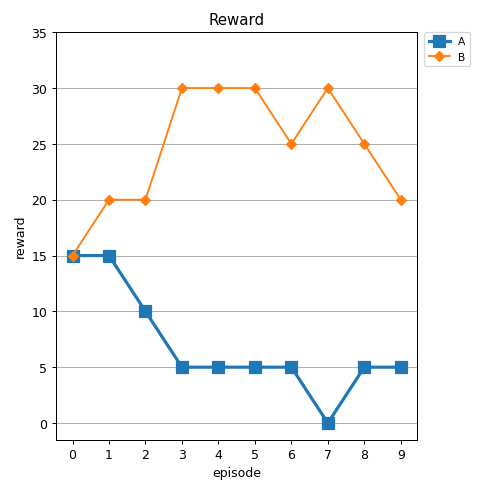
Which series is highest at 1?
B
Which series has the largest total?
B
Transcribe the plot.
Title: Reward
x-axis: episode, ticks 0 1 2 3 4 5 6 7 8 9
y-axis: reward, ticks 0 5 10 15 20 25 30 35
Legend: A, B
Values:
A: 15 15 10 5 5 5 5 0 5 5
B: 15 20 20 30 30 30 25 30 25 20
